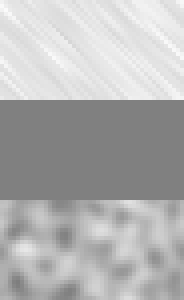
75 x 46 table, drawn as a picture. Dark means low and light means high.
The table splits into 3 rows of 1 panel. Panel 1,1: very high, slanting down to the right, faint in contrast. Panel 2,1: middling, flat. Panel 3,1: high, blotchy.
